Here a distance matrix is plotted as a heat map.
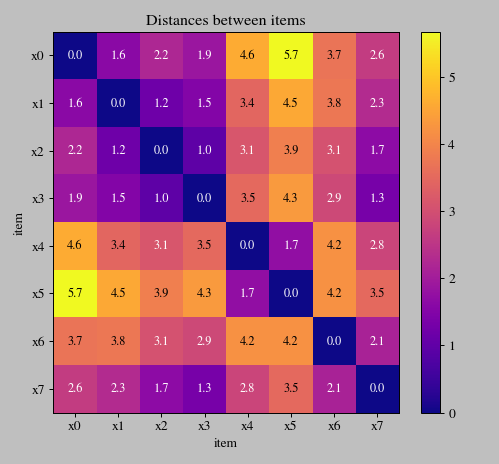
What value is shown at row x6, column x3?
2.9
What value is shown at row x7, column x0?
2.6
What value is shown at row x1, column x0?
1.6
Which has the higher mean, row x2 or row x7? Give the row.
x7
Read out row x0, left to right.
0.0 1.6 2.2 1.9 4.6 5.7 3.7 2.6
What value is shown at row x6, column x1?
3.8
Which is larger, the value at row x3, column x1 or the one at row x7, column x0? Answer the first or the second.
the second
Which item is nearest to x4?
x5
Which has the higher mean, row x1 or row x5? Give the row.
x5
